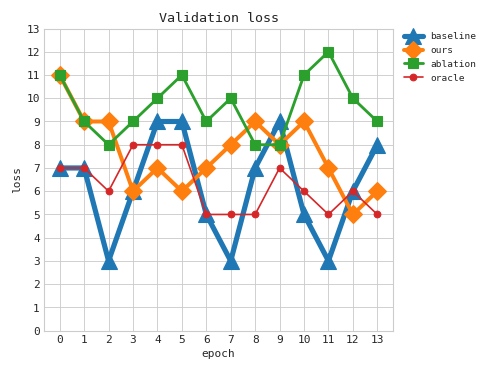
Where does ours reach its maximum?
0
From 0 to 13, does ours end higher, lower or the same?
lower
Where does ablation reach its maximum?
11
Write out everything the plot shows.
Title: Validation loss
x-axis: epoch, ticks 0 1 2 3 4 5 6 7 8 9 10 11 12 13
y-axis: loss, ticks 0 1 2 3 4 5 6 7 8 9 10 11 12 13
Legend: baseline, ours, ablation, oracle
Values:
baseline: 7 7 3 6 9 9 5 3 7 9 5 3 6 8
ours: 11 9 9 6 7 6 7 8 9 8 9 7 5 6
ablation: 11 9 8 9 10 11 9 10 8 8 11 12 10 9
oracle: 7 7 6 8 8 8 5 5 5 7 6 5 6 5
